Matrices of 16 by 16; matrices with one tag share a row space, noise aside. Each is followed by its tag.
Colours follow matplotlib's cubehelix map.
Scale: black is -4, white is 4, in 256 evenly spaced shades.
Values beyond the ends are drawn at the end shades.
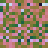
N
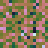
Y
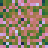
N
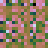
Y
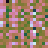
Y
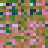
Y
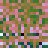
N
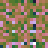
Y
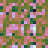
Y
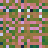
N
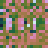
Y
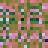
N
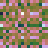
N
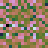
Y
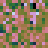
Y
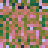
N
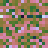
N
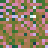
Y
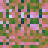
N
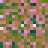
Y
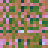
N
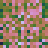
N
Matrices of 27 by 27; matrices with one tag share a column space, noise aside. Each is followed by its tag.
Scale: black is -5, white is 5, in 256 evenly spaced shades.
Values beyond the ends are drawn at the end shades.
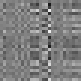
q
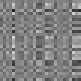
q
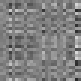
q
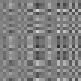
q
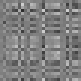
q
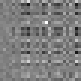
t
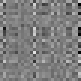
t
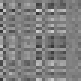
q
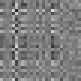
q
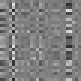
q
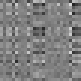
t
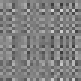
q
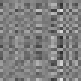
q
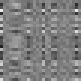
q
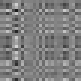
q
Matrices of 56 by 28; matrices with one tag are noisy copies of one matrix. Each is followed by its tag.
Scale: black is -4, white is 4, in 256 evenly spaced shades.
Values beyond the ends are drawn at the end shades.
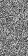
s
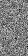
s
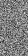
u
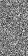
s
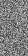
u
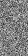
s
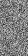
s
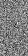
u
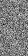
s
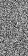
u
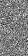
s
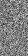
s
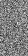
u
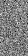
u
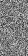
s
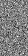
u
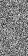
s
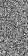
u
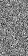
s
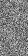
s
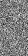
s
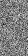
s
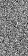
u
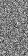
u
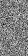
s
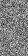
s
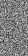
u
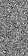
u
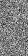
s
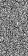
u
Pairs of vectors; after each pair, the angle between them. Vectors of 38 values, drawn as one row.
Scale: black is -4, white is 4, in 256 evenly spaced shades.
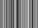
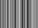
partly opposed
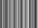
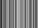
partly aligned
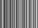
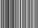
orthogonal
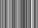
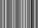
nearly opposite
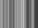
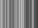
nearly parallel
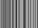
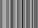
partly opposed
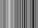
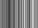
nearly opposite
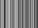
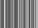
nearly opposite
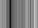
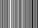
partly opposed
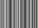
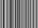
orthogonal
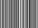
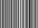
nearly parallel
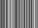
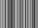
nearly opposite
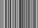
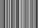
nearly opposite
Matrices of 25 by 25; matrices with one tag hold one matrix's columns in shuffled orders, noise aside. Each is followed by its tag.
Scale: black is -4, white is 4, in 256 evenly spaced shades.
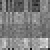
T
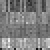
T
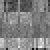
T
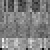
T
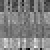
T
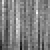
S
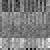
T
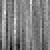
S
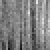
S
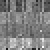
T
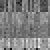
T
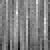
S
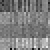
T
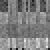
T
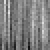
S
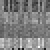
T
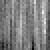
S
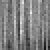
S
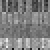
T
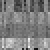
T
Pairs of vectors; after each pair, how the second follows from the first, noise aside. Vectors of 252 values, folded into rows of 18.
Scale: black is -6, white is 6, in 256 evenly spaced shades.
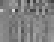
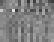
copied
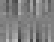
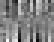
scaled up
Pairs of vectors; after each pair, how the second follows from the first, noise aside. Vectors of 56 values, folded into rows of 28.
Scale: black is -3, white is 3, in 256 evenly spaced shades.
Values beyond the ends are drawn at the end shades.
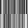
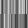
negated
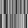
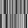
copied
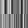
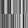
negated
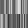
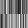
negated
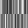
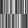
wrapped around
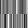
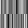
negated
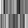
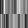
negated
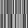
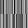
negated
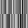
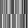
wrapped around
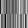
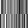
negated
